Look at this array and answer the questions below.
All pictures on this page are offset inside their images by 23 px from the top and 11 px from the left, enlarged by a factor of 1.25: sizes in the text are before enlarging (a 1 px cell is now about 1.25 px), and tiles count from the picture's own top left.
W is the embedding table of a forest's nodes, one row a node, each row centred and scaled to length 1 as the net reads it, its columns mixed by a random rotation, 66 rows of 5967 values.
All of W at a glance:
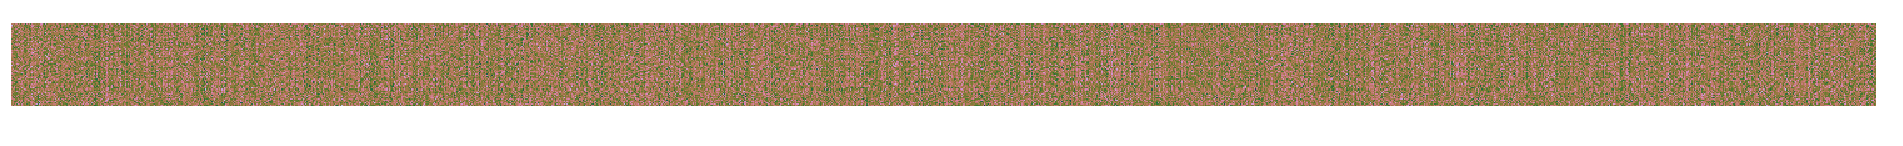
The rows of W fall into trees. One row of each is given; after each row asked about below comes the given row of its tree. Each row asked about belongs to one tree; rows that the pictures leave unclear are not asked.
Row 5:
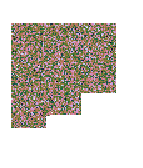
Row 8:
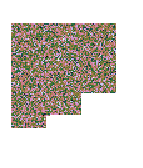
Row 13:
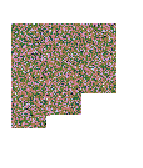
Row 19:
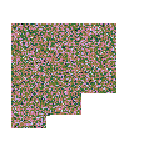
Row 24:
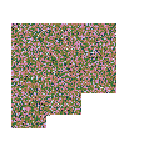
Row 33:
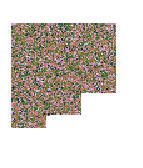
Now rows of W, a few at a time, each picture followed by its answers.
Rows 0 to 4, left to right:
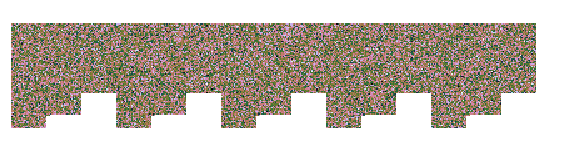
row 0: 24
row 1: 33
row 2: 33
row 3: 19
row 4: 8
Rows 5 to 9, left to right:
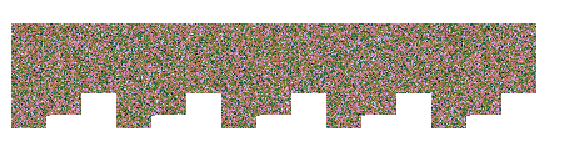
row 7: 5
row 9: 5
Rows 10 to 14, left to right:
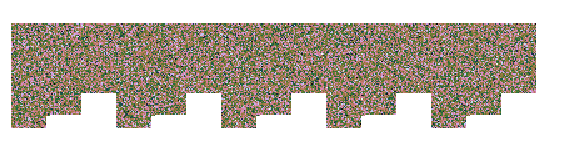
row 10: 33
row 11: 24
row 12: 5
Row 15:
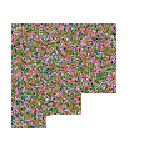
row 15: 19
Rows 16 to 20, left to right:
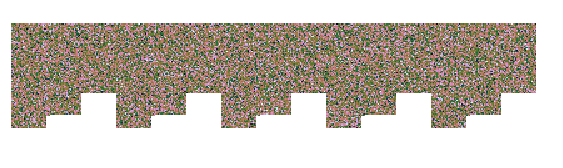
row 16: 13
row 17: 13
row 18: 8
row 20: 24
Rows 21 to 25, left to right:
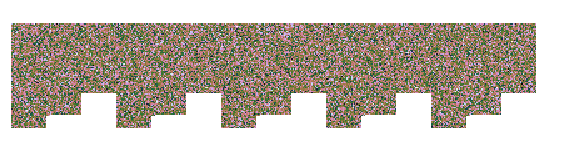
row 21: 13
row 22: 24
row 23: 33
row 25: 5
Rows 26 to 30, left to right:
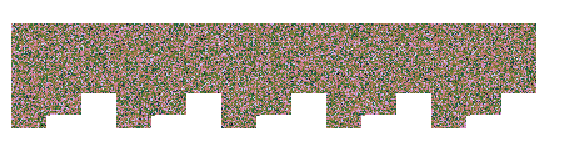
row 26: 8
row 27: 19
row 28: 5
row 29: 8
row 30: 24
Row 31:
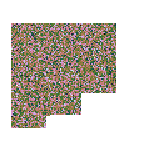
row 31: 24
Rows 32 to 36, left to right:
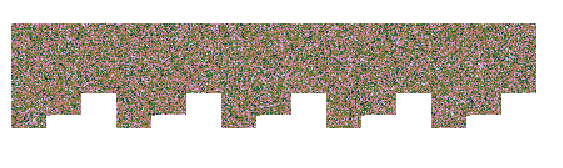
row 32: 13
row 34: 24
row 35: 19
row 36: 5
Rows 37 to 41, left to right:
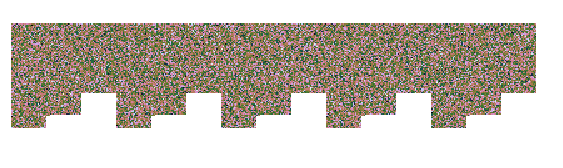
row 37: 24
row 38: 13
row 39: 24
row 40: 24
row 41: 5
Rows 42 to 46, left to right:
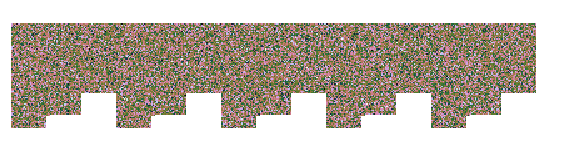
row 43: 24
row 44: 19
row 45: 8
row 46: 5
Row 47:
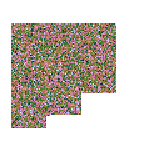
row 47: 5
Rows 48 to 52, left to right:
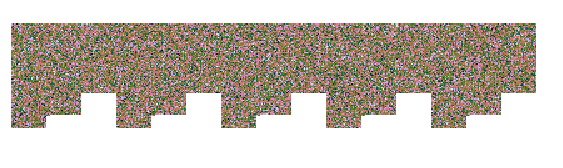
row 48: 24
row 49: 8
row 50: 8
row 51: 33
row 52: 5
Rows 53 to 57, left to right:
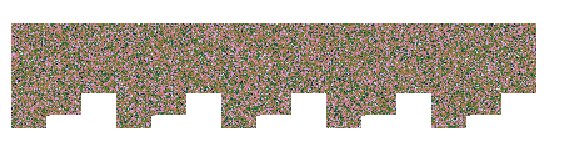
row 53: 5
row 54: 13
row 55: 5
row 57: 19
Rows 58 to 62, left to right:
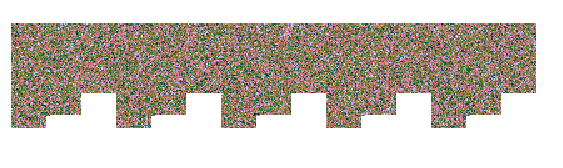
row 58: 24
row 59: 19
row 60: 33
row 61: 5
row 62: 19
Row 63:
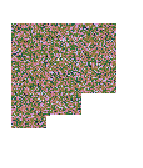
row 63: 8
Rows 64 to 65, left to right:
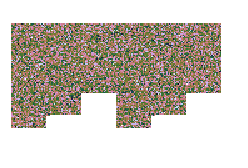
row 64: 19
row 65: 33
